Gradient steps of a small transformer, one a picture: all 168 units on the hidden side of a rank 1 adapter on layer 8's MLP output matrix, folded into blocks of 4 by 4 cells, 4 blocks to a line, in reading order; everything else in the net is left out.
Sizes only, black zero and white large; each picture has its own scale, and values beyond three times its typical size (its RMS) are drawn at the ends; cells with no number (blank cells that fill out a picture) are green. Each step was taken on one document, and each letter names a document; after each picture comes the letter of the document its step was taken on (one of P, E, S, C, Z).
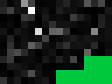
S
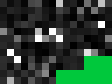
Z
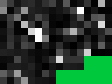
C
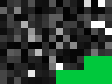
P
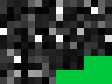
Z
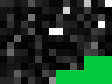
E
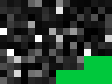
Z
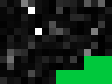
S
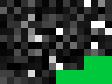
P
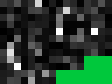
E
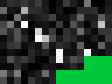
C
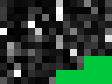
Z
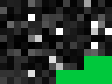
P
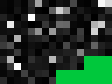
E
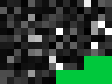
P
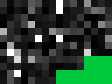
Z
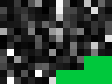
Z
